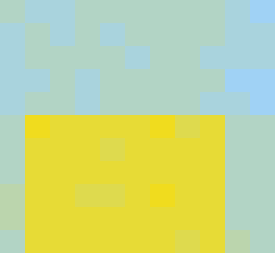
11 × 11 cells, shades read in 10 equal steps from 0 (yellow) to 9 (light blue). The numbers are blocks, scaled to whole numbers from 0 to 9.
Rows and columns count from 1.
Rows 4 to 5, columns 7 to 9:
7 7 7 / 7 7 8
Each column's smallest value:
6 0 1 1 1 1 0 1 1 6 7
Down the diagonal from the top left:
7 7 7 8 7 1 1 1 1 7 7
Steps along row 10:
down same same same same same same same up same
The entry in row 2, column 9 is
7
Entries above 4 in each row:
11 11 11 11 11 3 3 3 3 3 3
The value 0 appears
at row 6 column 2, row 6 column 7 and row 9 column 7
